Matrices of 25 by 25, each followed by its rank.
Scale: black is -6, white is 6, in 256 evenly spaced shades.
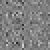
five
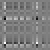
one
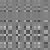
one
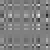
one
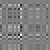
one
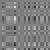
one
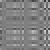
one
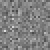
five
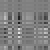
one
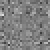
five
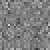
five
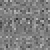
five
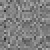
five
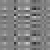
one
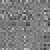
five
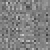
five
